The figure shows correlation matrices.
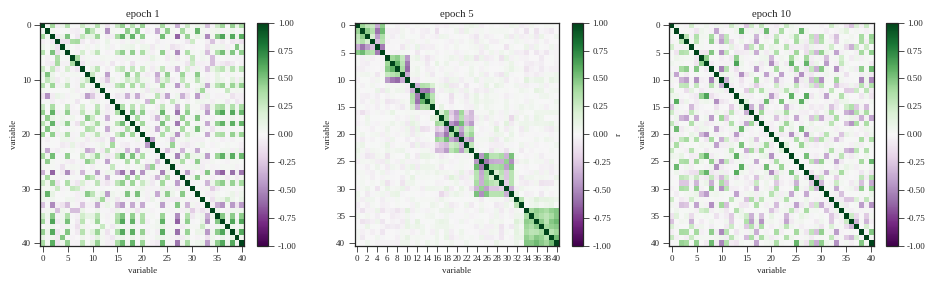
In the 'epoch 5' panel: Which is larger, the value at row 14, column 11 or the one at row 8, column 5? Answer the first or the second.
the first
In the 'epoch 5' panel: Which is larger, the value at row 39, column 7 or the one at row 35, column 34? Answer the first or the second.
the second
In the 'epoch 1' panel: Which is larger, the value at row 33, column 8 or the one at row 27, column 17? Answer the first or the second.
the second
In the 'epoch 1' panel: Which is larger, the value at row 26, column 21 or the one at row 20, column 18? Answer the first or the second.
the second
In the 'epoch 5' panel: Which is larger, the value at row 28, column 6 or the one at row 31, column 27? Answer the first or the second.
the second
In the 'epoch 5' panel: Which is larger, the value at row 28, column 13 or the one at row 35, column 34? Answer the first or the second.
the second
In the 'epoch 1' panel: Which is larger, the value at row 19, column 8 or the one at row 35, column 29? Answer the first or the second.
the second
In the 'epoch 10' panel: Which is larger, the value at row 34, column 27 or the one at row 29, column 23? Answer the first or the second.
the first
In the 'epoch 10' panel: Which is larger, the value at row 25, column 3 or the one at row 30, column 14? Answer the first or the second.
the first
